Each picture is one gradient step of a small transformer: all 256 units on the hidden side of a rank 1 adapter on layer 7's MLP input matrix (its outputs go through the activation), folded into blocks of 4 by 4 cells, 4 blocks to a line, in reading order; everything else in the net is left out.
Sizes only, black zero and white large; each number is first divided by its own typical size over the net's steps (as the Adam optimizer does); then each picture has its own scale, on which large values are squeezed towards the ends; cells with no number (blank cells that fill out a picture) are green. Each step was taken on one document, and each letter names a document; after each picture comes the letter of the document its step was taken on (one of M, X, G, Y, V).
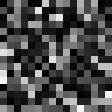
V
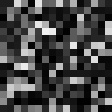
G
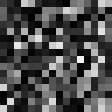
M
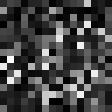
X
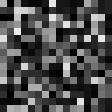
V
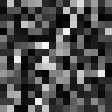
M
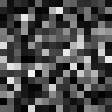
M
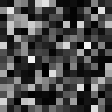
G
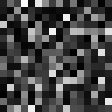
G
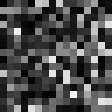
G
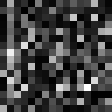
G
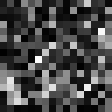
X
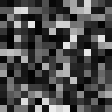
V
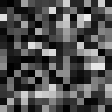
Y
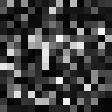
X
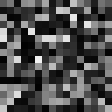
M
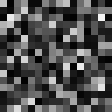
V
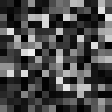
M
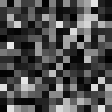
V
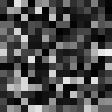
G
